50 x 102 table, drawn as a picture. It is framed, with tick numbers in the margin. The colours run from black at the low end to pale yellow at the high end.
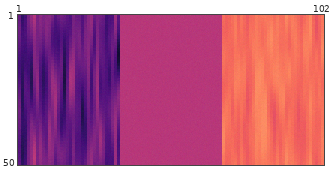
It is made of 1 by 3 panels. Panel 1,1: low, streaked downward. Panel 1,2: middling, flat. Panel 1,3: high, streaked downward, faint in contrast.
